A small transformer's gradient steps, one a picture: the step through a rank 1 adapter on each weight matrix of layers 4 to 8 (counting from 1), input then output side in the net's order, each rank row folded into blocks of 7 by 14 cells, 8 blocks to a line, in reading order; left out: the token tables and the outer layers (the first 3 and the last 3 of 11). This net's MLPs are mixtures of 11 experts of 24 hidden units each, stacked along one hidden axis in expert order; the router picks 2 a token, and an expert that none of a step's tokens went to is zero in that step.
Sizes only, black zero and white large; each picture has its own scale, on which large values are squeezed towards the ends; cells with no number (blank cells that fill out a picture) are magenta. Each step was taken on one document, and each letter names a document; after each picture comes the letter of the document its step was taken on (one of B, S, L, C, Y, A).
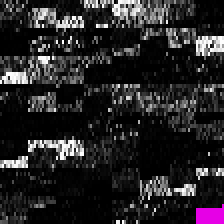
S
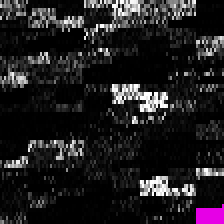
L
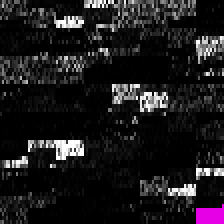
L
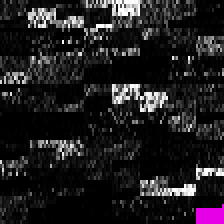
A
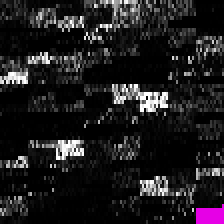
L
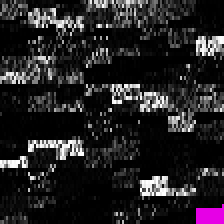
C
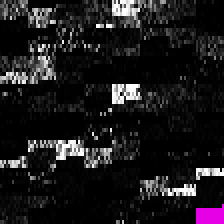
C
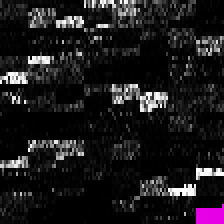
A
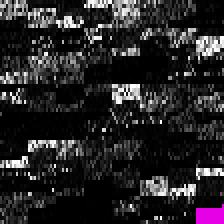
A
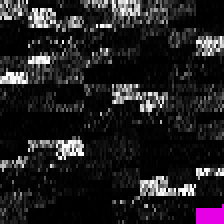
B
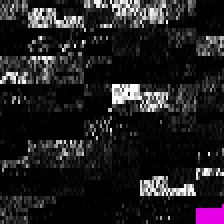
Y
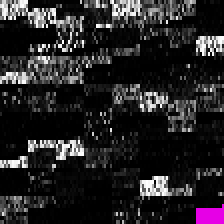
C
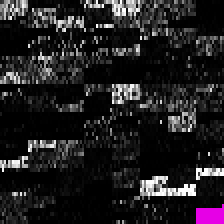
Y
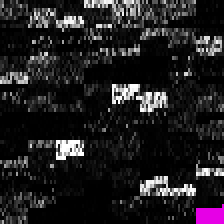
A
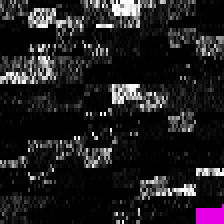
C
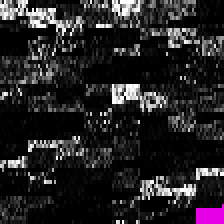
C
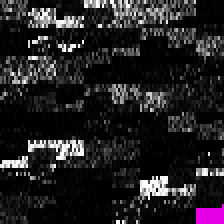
S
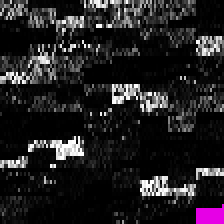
C
